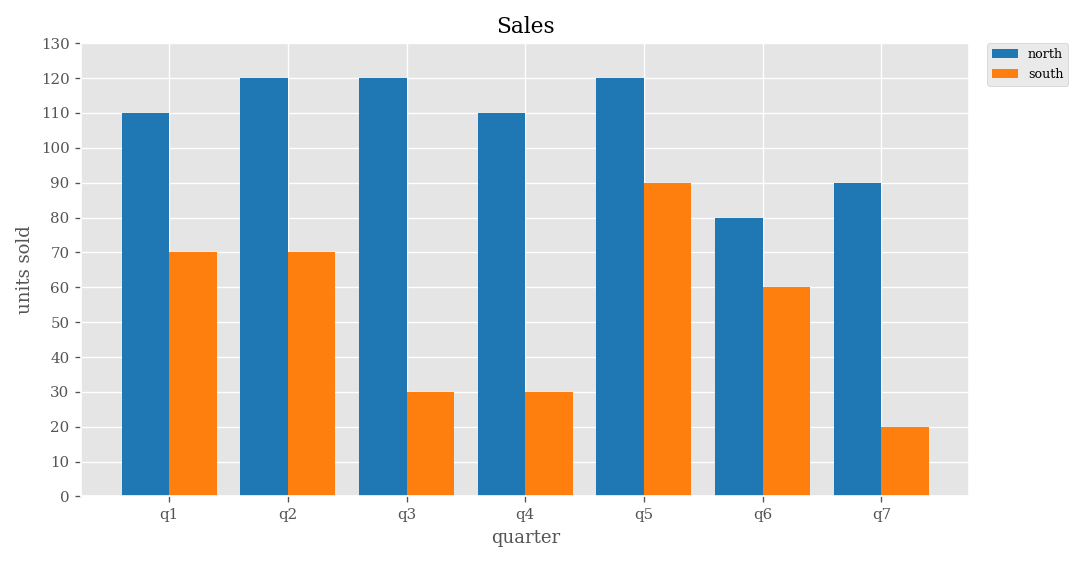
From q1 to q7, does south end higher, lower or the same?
lower
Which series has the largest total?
north
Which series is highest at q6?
north
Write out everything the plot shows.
Title: Sales
x-axis: quarter, ticks q1 q2 q3 q4 q5 q6 q7
y-axis: units sold, ticks 0 10 20 30 40 50 60 70 80 90 100 110 120 130
Legend: north, south
Values:
north: 110 120 120 110 120 80 90
south: 70 70 30 30 90 60 20
